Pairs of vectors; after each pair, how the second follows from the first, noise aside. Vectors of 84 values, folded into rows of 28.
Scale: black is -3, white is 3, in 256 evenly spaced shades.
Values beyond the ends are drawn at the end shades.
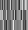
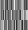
wrapped around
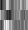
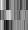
negated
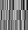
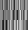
shuffled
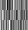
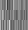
shrunk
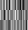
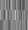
shrunk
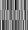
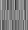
shrunk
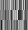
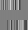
partly zeroed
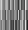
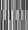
wrapped around
